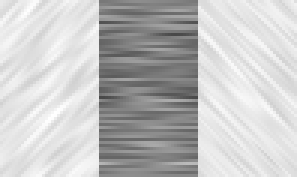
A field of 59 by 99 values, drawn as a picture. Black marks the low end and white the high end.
The table splits into one row of 3 panels. Panel 1,1: very high, slanting up to the right, faint in contrast. Panel 1,2: middling, streaked across. Panel 1,3: very high, slanting down to the right, faint in contrast.
